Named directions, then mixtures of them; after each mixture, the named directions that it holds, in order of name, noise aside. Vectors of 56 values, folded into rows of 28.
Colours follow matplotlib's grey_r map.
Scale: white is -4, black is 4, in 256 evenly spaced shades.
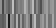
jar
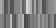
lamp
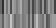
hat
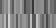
hat, jar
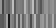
jar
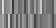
hat, jar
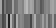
jar, lamp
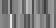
hat, lamp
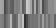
lamp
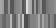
lamp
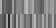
jar, lamp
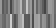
hat, lamp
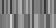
hat, lamp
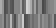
lamp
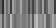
hat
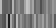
jar, lamp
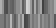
lamp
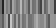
hat, jar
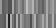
jar, lamp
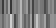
hat, lamp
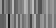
jar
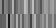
jar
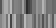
jar, lamp
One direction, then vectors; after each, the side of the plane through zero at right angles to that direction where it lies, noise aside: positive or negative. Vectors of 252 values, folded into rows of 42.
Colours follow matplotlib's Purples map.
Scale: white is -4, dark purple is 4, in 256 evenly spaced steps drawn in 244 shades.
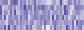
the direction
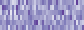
negative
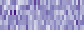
positive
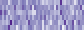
positive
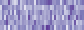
negative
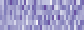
positive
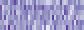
positive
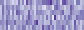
negative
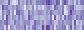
negative
